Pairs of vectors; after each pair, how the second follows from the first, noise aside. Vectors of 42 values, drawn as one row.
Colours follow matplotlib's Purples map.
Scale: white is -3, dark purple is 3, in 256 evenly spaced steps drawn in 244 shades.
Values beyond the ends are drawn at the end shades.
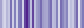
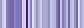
sign-scrambled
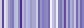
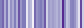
reversed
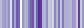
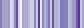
sign-scrambled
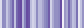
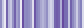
reversed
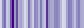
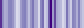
wrapped around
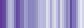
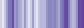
reversed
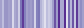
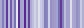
reversed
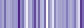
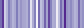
reversed
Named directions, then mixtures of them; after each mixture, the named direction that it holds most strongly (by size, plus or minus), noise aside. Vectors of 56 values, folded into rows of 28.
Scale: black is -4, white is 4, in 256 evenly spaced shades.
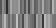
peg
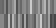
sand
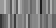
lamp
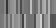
sand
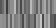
sand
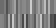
sand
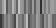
lamp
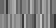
sand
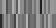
lamp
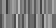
peg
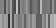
sand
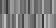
peg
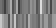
lamp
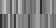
lamp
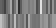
lamp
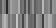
peg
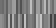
sand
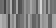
lamp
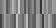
peg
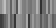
lamp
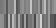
sand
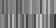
sand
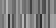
sand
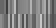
sand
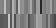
lamp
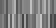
sand
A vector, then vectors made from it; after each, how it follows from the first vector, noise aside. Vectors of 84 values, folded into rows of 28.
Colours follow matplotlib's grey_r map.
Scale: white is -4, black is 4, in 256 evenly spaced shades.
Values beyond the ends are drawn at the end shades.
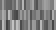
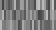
reversed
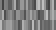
reversed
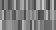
reversed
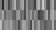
reversed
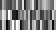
scaled up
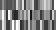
scaled up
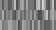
reversed
